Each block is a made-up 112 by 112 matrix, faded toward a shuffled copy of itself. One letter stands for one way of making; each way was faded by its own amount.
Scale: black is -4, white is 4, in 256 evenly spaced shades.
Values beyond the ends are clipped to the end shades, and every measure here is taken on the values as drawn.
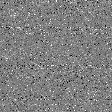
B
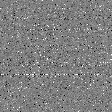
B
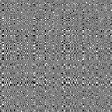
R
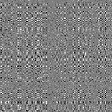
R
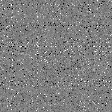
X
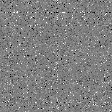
X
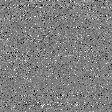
B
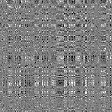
R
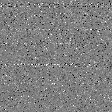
B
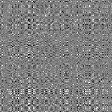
R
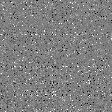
X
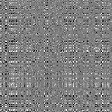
R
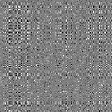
R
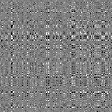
R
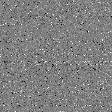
B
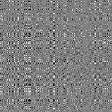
R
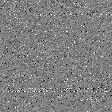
B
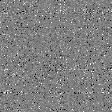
X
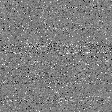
B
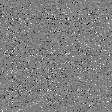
X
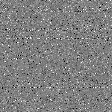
B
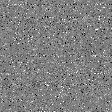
B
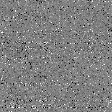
X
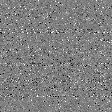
B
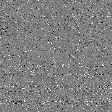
B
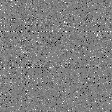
X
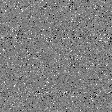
B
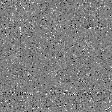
X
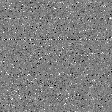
B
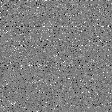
B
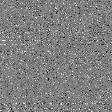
B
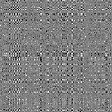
R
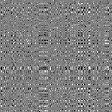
R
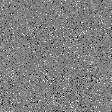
X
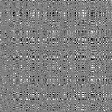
R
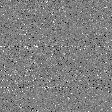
B
